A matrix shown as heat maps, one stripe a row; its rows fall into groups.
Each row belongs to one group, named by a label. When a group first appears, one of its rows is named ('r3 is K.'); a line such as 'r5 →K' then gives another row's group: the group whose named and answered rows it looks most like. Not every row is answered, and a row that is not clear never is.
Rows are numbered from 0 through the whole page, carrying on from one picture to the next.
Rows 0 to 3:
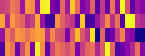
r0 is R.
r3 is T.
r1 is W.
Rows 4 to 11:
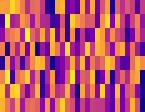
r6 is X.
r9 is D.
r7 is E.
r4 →W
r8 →T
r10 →W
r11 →W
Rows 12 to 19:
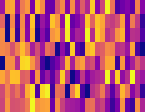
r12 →T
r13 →E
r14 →E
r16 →T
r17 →W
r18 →R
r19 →R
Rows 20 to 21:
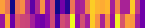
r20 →D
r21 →D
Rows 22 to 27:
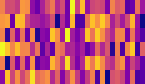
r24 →E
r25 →W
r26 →E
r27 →R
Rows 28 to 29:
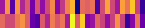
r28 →D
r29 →X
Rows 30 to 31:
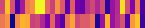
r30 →R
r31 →D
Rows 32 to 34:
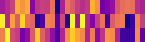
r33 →X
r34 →T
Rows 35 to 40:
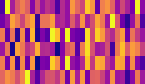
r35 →T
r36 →X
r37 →E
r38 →D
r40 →X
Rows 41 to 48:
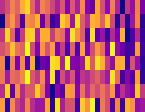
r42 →T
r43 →R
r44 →X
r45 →E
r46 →X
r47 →T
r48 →W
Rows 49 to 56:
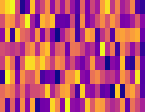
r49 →W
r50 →X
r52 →R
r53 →R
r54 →T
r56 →E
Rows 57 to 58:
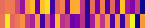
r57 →R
